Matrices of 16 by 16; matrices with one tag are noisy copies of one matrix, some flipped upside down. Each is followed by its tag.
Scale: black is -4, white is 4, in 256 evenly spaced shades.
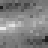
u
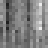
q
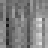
q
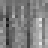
q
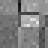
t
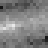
u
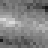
u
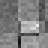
t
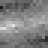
u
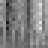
q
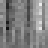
q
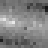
u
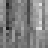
q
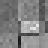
t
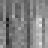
q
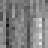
q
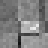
t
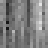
q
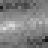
u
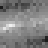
u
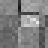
t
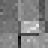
t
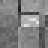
t
